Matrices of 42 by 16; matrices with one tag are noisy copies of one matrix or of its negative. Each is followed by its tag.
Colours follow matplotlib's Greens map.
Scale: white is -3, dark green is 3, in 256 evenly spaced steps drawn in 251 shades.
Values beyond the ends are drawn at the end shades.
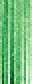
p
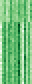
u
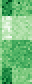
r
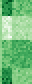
r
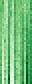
p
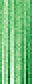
p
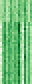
u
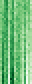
p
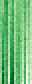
p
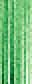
p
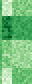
r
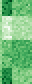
r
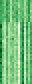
u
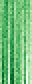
p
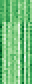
u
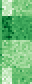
r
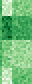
r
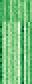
u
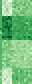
r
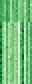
u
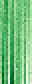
p
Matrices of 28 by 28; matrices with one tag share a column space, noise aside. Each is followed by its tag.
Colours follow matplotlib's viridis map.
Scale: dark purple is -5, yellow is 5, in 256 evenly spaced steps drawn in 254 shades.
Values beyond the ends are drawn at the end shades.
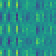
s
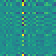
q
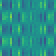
s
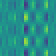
s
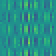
s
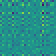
q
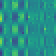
s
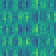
s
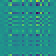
q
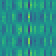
s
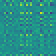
q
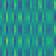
s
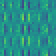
s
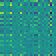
q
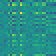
q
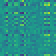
q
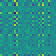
q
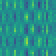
s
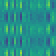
s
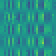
s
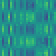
s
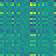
q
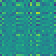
q
